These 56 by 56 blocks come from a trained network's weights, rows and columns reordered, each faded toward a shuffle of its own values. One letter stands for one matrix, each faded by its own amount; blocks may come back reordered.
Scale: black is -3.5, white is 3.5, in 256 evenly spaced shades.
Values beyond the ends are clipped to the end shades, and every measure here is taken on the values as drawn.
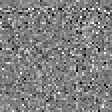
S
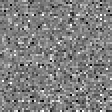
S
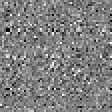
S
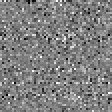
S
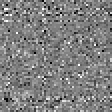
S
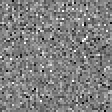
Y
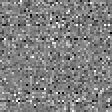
S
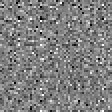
S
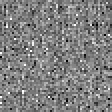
Y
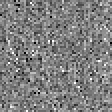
Y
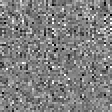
S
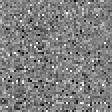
Y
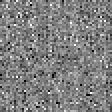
Y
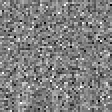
Y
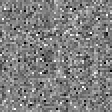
Y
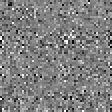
S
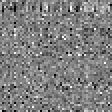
S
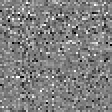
S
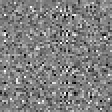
S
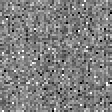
Y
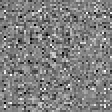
S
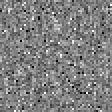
Y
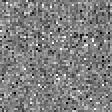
Y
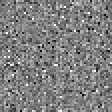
Y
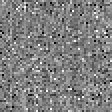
Y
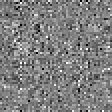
S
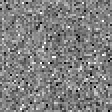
Y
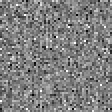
Y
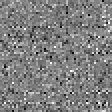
S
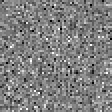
Y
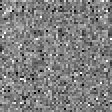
Y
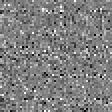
S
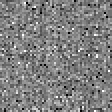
Y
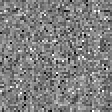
Y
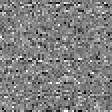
S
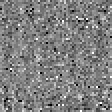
Y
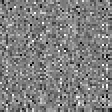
S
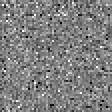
Y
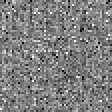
Y
